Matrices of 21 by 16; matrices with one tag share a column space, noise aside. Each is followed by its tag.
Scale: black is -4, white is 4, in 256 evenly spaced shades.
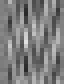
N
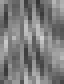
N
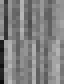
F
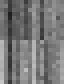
F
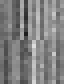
F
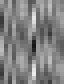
N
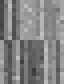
F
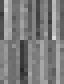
F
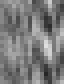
N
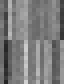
F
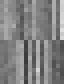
F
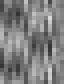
N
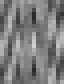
N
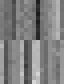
F
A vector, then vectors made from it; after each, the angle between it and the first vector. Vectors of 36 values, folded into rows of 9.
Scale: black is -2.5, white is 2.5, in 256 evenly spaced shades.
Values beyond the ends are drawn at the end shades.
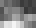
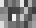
orthogonal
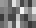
orthogonal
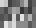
partly aligned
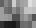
nearly opposite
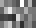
orthogonal
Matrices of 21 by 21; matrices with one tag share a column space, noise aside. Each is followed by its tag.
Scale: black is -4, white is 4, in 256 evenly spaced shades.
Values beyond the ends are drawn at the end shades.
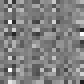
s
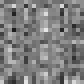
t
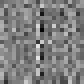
t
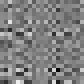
s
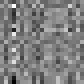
t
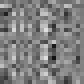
t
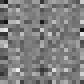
s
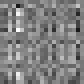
t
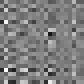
s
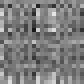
t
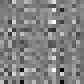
s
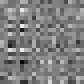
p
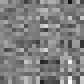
p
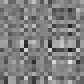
p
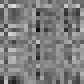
t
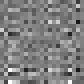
s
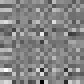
s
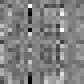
t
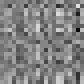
t
